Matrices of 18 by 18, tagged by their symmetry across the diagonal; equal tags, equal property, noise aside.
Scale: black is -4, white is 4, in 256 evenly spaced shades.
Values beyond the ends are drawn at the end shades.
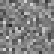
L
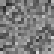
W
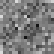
W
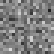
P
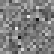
W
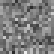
L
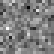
P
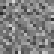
P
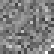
W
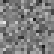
L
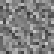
P
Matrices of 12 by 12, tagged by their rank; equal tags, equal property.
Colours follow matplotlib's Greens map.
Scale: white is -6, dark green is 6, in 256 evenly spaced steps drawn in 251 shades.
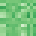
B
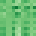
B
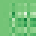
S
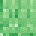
B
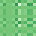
S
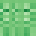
S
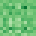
B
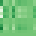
S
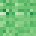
B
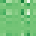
S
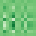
S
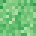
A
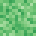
A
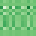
S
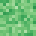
A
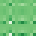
S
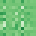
B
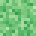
A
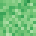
A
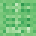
B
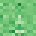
B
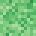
A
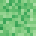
A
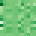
B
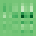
S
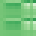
S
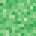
A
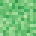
A
